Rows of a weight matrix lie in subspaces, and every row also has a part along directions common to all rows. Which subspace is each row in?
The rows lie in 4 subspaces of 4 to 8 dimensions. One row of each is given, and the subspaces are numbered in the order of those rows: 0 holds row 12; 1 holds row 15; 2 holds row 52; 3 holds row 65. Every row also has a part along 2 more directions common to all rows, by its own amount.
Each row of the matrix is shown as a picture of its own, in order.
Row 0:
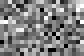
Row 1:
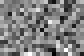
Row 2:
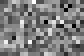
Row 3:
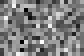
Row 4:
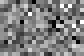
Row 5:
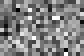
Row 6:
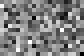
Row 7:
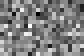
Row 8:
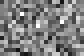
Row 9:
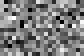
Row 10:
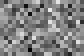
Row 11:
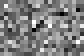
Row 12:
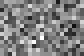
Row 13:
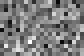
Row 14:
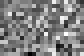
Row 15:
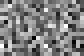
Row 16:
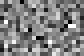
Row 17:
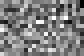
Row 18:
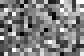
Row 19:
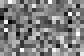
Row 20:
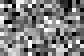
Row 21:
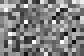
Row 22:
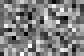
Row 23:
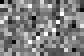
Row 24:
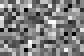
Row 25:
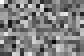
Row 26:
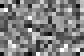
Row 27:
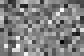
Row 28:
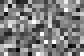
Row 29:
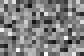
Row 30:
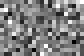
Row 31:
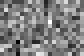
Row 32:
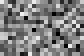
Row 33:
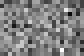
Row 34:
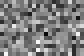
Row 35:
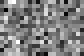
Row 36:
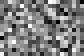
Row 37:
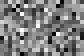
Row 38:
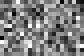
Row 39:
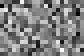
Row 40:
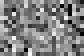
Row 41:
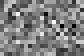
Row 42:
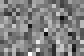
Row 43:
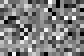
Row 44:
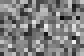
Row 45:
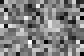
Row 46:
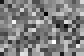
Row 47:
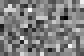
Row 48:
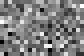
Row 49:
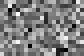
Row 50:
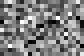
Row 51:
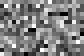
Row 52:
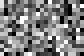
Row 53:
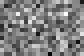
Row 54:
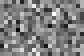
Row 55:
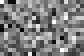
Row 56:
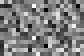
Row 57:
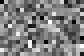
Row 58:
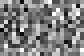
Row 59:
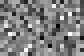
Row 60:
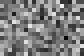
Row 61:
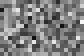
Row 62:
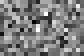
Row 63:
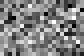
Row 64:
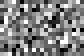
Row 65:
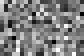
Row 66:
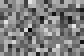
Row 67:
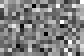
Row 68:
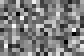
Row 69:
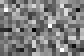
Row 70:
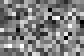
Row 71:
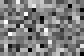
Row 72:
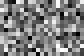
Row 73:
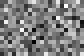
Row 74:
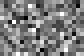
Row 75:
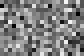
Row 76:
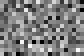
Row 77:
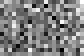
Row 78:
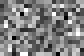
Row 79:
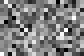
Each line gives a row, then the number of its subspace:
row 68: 1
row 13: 1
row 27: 1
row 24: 1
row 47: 2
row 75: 1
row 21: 1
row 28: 3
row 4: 0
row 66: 1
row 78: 2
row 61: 0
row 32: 3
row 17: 2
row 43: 0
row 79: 0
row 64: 1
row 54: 1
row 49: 0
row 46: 3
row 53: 3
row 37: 2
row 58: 1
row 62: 3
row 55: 3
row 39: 1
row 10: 0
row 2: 0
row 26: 1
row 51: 3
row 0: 2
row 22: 2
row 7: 2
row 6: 3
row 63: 0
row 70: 0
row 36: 2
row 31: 3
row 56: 1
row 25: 3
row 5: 0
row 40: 2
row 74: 3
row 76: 3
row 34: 2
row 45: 3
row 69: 3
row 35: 3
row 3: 3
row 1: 2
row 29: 3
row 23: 1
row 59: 2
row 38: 2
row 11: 3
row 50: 0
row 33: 1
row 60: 2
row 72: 1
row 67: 1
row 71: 1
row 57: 3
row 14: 2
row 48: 2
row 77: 1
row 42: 2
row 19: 1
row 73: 0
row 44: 2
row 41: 0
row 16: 1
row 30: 1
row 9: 0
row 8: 2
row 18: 2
